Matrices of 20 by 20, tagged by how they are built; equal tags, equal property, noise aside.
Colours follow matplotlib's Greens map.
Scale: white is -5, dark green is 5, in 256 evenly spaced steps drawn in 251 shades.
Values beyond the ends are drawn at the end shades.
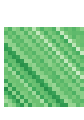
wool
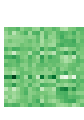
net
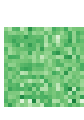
net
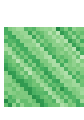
wool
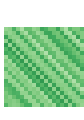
wool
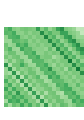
wool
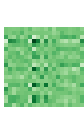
net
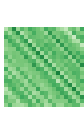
wool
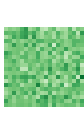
net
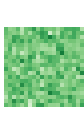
net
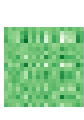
net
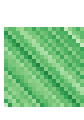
wool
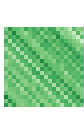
wool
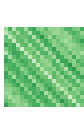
wool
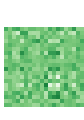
net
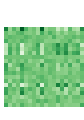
net
